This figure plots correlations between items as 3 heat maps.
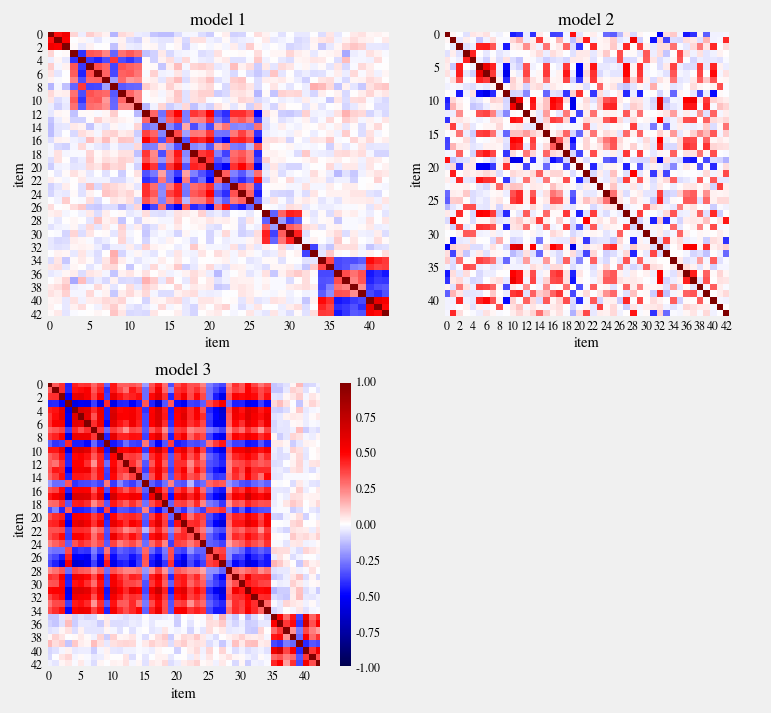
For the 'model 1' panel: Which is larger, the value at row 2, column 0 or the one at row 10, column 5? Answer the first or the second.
the first
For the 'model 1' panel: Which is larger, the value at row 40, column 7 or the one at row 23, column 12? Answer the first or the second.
the second
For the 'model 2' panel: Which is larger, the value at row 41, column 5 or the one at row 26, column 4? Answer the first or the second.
the second
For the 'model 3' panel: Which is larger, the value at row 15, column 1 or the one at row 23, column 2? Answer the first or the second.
the second
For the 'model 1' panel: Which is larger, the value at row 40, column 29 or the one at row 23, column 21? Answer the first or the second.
the first
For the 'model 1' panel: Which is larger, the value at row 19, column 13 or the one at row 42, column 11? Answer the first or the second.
the first
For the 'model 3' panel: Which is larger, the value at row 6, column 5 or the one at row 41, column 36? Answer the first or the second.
the first
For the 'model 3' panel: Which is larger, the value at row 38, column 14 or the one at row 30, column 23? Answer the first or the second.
the second
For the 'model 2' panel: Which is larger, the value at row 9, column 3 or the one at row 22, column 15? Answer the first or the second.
the second
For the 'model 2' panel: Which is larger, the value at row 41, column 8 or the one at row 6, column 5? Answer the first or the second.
the second
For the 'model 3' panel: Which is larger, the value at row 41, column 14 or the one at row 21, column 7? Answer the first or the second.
the second
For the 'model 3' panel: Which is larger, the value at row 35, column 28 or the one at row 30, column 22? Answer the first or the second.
the second
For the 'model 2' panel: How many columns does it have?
43
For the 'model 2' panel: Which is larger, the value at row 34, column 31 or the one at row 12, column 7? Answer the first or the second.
the second
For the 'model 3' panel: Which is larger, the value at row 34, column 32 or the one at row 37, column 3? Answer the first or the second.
the first
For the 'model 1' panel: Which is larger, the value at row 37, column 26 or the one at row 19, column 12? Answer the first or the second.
the second
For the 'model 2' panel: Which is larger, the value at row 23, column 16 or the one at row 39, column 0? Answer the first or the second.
the first
